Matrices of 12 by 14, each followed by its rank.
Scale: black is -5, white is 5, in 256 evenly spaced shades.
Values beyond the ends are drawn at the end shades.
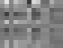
two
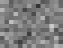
full rank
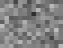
full rank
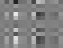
one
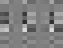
one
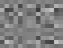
two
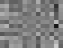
two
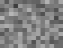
full rank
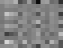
two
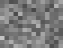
full rank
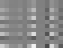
one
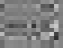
two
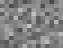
full rank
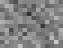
full rank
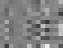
two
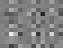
two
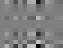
one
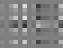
one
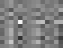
two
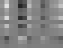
one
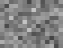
full rank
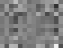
two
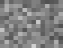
full rank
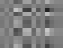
one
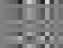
one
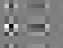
one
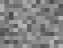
full rank
